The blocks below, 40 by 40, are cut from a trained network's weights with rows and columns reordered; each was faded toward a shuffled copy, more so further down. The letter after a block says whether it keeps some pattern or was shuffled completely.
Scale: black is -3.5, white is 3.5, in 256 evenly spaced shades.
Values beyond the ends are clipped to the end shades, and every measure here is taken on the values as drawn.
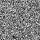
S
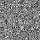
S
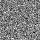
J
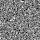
J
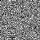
S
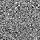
S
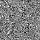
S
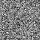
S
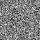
J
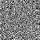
S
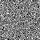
J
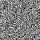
S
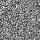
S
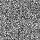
J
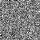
S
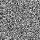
S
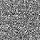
S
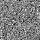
J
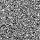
S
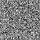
S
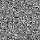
S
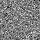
J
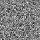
S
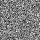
J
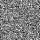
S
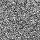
J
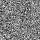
J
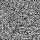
J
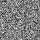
J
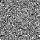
S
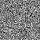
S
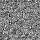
J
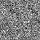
S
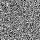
J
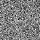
S
